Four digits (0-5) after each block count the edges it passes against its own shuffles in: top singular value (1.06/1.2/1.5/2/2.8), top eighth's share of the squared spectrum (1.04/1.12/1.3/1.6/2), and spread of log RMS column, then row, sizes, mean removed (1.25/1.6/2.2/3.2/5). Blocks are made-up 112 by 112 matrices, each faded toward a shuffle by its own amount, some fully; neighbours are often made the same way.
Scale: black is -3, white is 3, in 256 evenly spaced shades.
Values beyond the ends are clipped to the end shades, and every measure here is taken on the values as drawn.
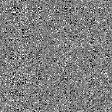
1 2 3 3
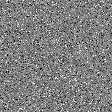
0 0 0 0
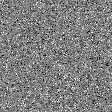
0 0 0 0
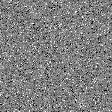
0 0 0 0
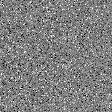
0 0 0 0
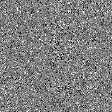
1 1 3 2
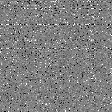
4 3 1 2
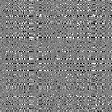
5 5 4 4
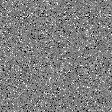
3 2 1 1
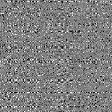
5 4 3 3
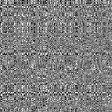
5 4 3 3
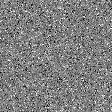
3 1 0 0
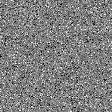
3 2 0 1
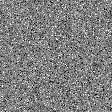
1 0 0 0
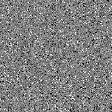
4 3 2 1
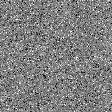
3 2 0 0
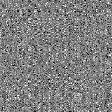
4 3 2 2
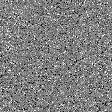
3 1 0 0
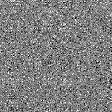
4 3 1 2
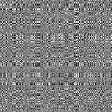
5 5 4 4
